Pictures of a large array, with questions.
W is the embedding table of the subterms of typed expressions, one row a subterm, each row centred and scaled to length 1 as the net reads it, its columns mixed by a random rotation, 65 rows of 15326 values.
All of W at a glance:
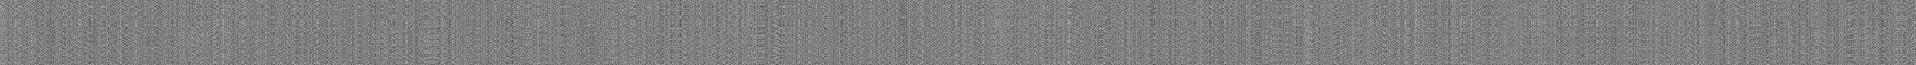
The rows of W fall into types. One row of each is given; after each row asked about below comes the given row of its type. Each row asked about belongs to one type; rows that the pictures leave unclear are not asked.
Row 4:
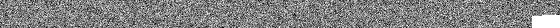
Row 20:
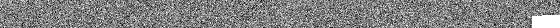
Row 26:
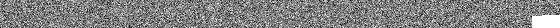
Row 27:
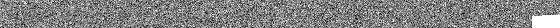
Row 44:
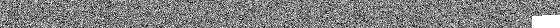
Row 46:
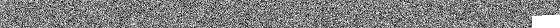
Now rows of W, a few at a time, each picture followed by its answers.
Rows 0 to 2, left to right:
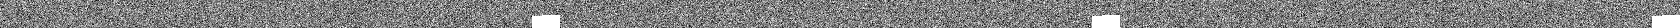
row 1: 26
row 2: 46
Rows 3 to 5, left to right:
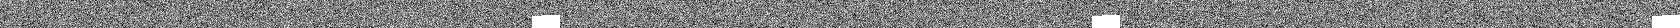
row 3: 20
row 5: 44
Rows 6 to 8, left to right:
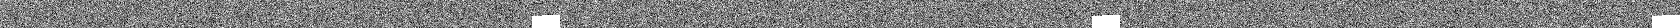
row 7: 44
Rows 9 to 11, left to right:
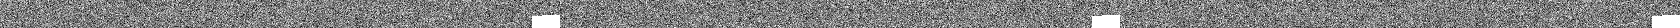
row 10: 20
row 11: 4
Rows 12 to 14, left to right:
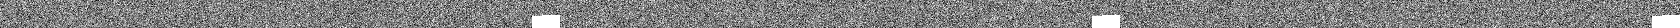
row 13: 4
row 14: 26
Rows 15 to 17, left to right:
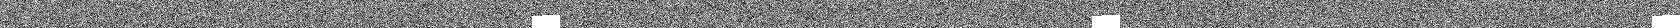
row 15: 44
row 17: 26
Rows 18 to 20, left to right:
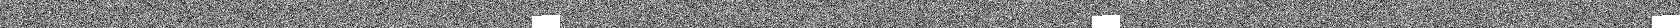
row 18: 20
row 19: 4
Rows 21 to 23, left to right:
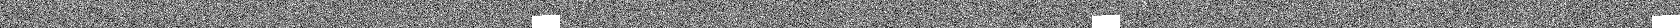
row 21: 4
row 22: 46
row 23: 27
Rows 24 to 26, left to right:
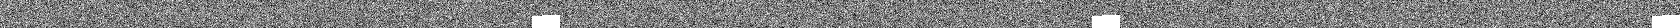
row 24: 4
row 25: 4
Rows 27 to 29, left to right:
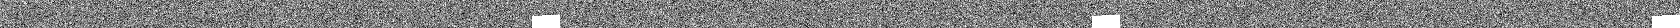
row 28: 46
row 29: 20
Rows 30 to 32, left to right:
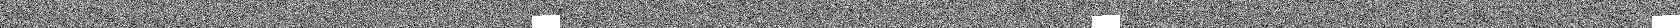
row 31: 20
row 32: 44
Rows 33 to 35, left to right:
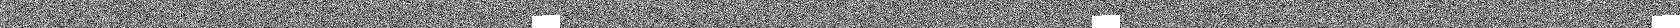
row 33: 46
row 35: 4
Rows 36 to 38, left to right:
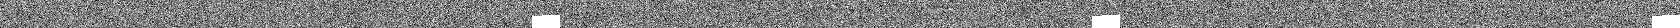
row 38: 26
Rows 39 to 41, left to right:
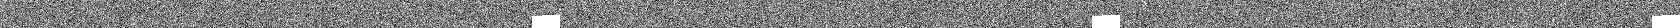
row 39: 46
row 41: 27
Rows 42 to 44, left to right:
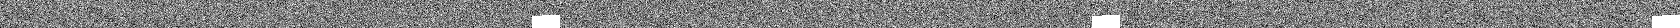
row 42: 4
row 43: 26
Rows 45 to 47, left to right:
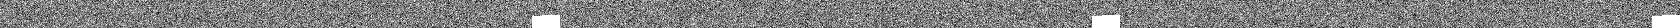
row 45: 27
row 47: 4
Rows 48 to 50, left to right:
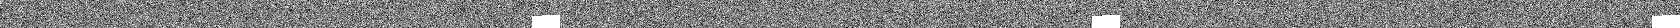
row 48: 20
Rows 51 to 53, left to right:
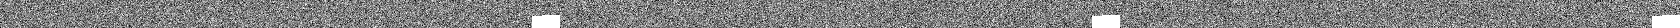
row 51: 26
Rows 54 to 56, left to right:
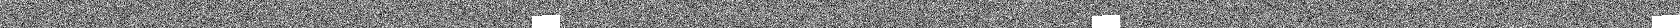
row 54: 20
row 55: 4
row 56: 20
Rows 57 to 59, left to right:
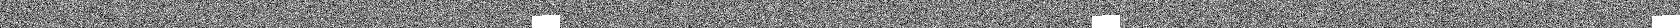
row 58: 26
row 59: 46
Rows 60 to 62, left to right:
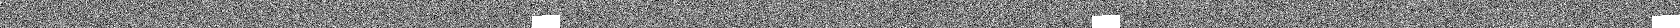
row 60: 26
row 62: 20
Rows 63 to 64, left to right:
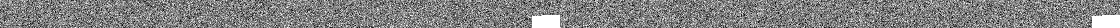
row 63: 20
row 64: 46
